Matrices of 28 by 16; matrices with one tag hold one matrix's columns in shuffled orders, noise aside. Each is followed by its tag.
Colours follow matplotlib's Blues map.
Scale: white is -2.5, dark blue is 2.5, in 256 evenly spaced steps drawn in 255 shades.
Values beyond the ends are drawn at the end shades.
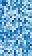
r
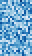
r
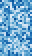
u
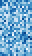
u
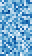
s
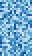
s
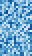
s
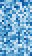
u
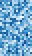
r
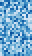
u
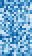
u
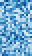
u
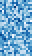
r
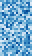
s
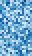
r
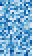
r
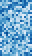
u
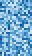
s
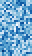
r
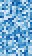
r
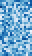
u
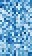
u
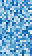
r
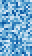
s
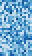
u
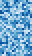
s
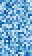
s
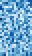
u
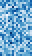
u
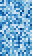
s
